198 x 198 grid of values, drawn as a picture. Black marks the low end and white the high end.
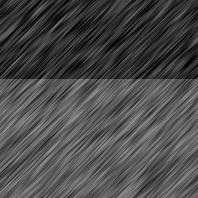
Seam: horizontal, 40% of the way down, the bottom part higher. Average level on the scale: 30%. Grain: diagonal, up to the right.
